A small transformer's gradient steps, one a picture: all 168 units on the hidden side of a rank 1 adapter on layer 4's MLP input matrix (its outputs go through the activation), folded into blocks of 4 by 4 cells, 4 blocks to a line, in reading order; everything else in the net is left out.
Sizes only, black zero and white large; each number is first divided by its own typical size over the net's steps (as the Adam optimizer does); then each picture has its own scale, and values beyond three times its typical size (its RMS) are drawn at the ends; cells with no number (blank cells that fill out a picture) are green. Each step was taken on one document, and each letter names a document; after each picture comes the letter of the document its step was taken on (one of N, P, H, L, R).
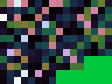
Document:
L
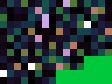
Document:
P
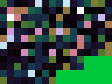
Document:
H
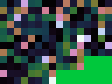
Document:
H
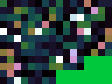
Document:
L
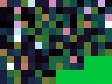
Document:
L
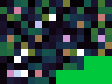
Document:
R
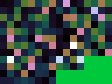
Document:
L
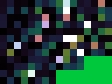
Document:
P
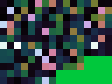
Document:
H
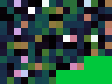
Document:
R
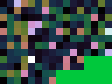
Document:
L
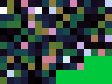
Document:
R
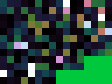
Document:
P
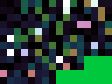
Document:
P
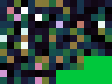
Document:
H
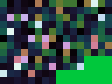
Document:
H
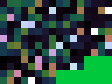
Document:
R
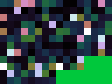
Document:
L
